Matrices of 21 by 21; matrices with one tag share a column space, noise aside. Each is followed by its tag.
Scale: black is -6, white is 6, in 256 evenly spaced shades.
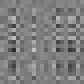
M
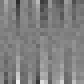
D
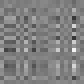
M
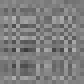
M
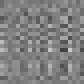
M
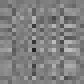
M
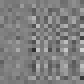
M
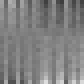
D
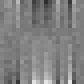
D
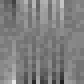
D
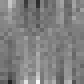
D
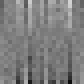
D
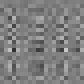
M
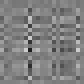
M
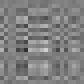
M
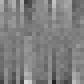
D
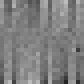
D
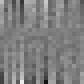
D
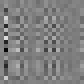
M
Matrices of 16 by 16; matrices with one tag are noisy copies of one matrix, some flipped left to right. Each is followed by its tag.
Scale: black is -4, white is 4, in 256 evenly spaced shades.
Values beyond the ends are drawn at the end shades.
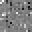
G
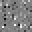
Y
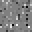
Y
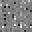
Y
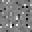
Y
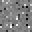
Y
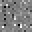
Y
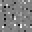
Y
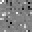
G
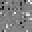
G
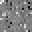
G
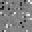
G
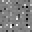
Y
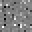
Y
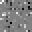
G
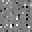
Y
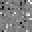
G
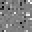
G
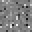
Y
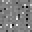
Y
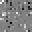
G
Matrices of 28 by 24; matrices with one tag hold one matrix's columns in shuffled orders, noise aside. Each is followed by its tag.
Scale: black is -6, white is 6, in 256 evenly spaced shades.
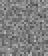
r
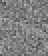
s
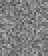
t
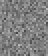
t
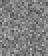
t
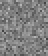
s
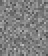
t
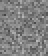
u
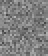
u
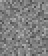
t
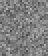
t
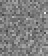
u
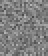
r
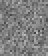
u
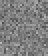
r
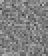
r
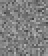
t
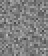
t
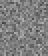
t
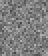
t
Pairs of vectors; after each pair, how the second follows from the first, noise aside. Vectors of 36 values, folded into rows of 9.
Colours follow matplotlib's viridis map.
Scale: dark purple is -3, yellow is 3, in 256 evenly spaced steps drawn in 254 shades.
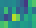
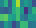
shuffled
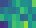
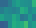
shrunk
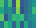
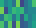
wrapped around
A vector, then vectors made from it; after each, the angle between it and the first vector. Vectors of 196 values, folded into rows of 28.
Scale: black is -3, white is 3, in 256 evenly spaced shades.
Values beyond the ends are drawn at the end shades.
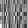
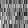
partly aligned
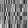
nearly parallel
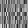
nearly parallel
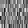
partly aligned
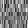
partly aligned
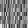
nearly parallel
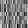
nearly parallel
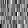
partly opposed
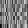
nearly opposite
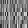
nearly opposite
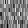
partly opposed
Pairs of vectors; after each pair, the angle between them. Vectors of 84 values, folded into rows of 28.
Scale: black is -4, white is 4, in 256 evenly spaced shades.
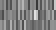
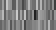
nearly opposite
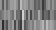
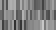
nearly parallel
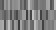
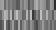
nearly opposite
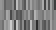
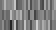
nearly opposite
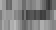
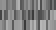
partly aligned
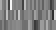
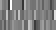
nearly parallel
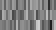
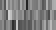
orthogonal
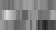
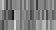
partly opposed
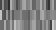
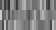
nearly parallel
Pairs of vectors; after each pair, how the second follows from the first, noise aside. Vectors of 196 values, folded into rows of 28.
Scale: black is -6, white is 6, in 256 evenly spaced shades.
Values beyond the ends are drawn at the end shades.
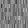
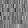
wrapped around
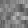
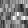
scaled up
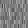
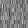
negated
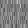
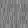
shrunk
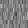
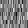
scaled up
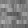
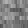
wrapped around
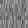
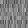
negated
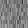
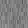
shrunk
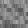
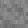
shrunk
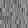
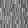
negated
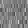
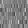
copied
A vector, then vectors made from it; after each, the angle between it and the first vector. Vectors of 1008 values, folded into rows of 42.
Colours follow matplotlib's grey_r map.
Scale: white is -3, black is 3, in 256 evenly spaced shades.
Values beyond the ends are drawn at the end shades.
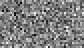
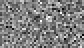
orthogonal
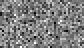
partly opposed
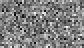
nearly parallel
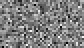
orthogonal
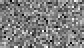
partly aligned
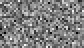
partly aligned
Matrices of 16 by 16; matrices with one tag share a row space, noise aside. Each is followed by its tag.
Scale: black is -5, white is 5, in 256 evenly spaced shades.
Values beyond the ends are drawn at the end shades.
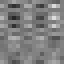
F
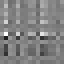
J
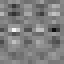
F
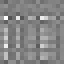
J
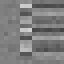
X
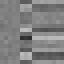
X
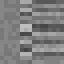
X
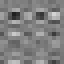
F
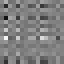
J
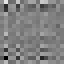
J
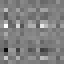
J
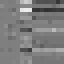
X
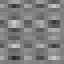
F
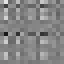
J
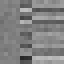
X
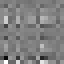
J
